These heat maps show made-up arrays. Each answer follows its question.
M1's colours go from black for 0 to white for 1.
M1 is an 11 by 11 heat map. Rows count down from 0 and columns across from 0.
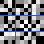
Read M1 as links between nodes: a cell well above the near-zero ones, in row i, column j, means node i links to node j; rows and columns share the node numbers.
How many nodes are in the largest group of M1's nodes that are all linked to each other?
5
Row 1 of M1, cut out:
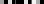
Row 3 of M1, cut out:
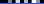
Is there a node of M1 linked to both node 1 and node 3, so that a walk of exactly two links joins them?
yes
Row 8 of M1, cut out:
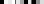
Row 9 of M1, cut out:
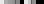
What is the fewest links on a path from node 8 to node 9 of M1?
1
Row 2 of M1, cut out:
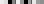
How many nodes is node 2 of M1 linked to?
9
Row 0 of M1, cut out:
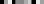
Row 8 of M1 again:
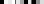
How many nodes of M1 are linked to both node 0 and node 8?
7
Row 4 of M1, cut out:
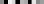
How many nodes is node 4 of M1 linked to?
8
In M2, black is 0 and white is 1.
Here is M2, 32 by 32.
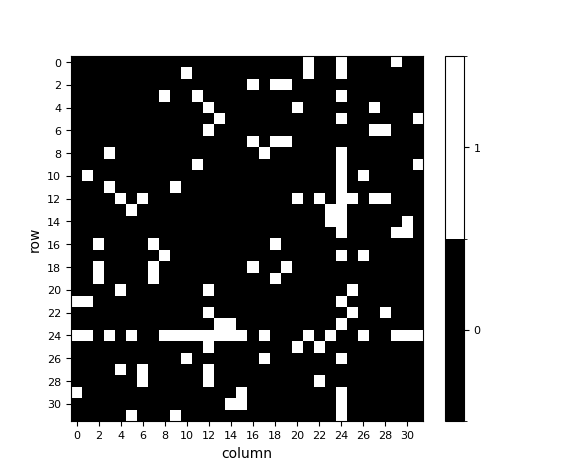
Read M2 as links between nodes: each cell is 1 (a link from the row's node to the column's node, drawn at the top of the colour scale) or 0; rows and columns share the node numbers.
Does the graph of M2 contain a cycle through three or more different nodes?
yes
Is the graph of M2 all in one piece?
no
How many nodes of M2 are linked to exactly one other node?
0
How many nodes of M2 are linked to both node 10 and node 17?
2
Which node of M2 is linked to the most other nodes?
node 24
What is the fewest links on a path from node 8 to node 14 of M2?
2
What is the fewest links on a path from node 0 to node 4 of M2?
3
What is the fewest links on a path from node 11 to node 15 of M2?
2
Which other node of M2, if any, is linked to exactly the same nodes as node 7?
node 2
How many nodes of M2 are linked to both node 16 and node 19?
3
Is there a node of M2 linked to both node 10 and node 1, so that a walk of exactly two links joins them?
yes
